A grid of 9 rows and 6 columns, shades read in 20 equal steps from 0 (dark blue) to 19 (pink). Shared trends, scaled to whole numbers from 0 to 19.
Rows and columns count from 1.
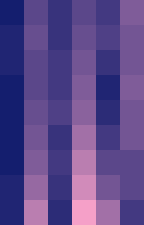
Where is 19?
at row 9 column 4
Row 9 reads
1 14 2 19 12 4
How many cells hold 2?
2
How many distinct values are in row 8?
6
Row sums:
28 31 30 29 32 35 39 45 52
